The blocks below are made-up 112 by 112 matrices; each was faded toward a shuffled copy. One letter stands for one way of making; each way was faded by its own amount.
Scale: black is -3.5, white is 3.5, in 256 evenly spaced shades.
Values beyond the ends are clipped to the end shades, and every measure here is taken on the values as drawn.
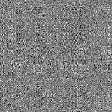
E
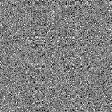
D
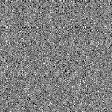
D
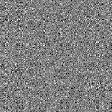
E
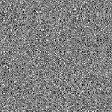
E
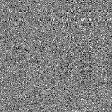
D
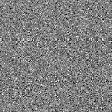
D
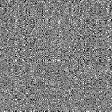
E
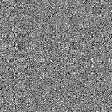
D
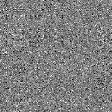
D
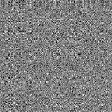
E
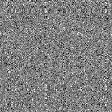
D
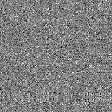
D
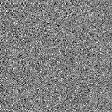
D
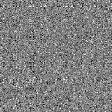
D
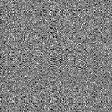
E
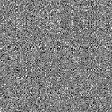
E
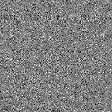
D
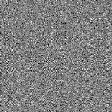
E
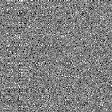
D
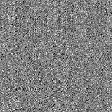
D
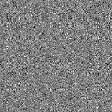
E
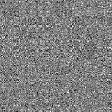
E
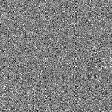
D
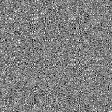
D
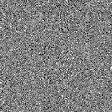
D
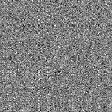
D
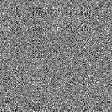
E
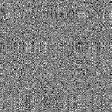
E
